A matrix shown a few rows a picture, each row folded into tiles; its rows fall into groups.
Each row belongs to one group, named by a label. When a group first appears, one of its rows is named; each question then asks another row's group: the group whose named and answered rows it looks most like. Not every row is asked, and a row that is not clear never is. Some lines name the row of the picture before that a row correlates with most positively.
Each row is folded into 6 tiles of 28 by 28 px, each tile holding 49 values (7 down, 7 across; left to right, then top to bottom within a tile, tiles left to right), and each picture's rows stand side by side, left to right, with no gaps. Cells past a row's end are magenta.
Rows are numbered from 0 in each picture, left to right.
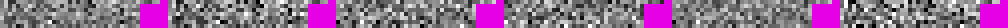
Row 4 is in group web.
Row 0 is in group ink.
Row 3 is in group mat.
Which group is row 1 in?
ink
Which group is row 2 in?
web
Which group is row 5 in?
ink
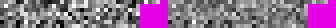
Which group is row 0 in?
web
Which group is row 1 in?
web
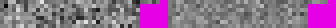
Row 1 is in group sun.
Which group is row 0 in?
sun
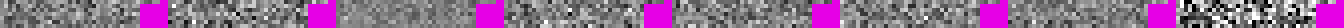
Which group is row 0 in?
ink
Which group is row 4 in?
sun
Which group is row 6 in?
web
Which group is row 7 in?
ink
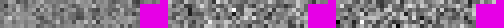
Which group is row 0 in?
sun
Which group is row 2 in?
web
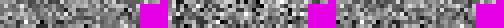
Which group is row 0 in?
web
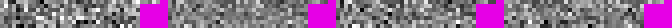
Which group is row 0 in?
ink
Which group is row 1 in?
sun
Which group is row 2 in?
sun
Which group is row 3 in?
web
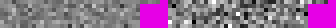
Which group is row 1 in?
mat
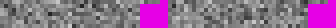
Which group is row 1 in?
sun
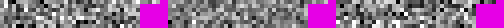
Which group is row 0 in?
ink
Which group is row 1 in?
web
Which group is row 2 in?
mat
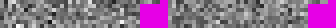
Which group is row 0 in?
sun
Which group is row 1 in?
ink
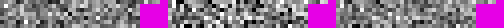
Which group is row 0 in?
web
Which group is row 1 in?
ink
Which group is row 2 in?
ink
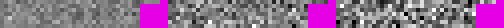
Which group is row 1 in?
mat
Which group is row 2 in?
web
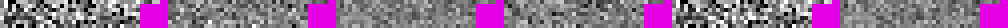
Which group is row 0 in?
ink
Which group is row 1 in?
mat
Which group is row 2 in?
sun
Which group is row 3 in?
mat
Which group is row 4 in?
ink
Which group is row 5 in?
sun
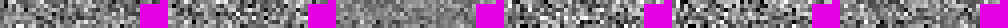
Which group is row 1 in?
mat
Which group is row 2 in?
web
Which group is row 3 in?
ink
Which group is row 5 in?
web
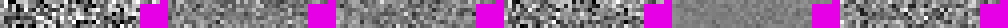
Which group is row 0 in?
ink
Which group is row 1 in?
sun
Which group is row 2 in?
mat
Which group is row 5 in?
mat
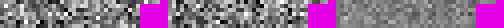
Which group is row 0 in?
web
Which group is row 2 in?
sun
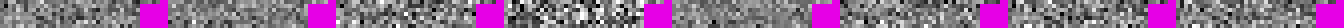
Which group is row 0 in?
sun
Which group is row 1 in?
web
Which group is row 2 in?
mat
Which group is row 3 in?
ink
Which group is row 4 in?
web
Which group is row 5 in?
mat
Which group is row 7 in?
sun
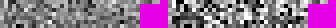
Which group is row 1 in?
ink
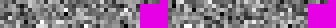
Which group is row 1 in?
sun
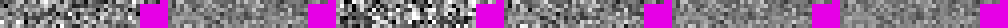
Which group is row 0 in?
mat
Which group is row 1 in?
sun
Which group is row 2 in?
ink
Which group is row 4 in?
sun
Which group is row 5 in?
sun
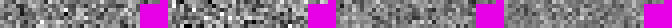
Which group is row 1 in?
ink
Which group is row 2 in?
sun
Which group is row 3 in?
mat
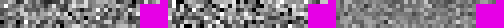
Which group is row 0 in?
web
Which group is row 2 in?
sun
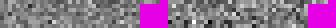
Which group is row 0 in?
sun
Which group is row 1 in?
web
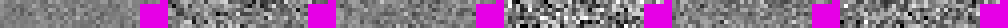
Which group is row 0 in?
mat
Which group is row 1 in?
mat
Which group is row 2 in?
mat
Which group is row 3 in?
ink
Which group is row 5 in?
web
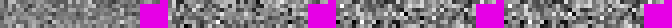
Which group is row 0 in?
sun
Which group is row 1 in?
ink
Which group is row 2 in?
web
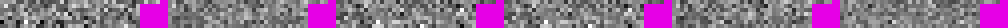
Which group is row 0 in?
web
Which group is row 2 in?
mat
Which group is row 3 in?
mat
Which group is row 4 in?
ink
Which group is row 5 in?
sun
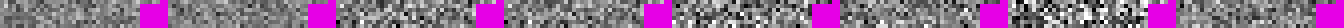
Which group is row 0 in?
ink
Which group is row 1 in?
mat
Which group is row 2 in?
web
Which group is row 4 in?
mat
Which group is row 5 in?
mat
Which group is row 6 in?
ink
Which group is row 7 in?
sun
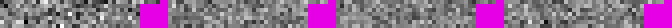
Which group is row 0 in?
mat
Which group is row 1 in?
ink
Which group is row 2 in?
sun
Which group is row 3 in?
web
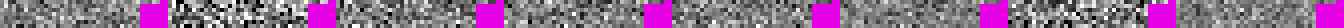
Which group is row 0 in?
ink
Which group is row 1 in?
ink
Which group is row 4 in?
mat
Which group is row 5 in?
mat
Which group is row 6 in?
web
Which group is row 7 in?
mat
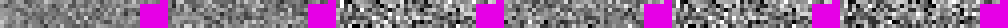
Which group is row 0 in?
mat
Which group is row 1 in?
sun
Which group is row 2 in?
ink
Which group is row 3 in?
web
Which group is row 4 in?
ink
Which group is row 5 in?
ink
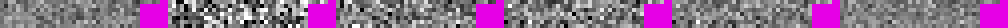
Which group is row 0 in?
sun
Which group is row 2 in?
sun
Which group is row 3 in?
web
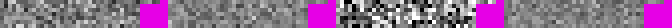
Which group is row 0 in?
sun
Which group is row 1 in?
mat
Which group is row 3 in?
sun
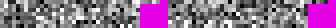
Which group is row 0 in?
ink
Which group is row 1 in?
mat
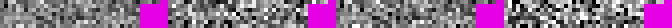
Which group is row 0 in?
sun
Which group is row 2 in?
sun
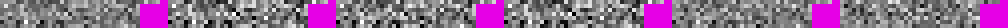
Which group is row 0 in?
web
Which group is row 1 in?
web
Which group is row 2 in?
web
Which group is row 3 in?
web
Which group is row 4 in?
web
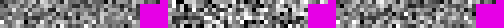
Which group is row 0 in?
mat
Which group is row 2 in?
mat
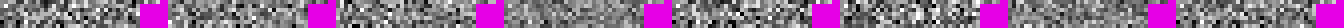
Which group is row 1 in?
mat
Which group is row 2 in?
ink
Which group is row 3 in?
web
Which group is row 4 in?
web
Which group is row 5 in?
ink
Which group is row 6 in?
sun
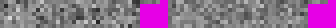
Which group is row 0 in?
sun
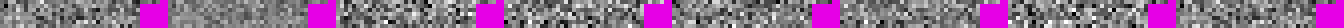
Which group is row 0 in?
sun
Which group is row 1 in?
sun
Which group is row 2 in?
ink
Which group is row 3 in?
web
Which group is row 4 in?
mat
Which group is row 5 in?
web
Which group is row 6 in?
mat
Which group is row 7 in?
sun
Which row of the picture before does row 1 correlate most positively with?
1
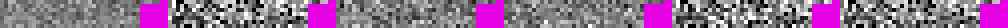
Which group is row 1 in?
ink
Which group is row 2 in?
sun
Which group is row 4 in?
ink
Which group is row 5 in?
ink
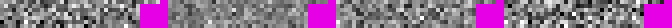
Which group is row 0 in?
web
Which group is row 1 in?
mat
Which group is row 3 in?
mat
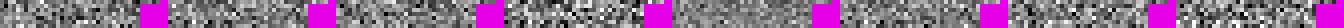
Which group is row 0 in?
sun
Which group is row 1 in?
web
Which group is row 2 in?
mat
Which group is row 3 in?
web
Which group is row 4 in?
sun
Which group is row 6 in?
mat
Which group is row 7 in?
mat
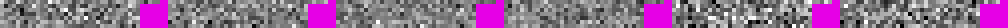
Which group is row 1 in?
web
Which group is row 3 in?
sun
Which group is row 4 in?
ink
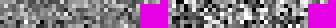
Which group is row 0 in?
web
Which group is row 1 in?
ink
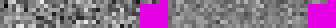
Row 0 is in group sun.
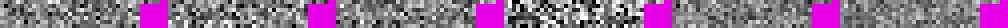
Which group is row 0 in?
mat
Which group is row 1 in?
mat
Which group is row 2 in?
web
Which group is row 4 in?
sun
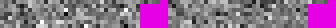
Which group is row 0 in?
mat
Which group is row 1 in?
mat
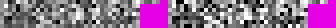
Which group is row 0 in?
ink
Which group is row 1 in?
ink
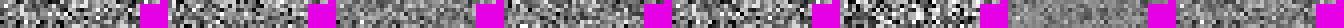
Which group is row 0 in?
web
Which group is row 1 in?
ink
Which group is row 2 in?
web
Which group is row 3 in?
sun
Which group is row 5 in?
ink
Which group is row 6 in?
sun
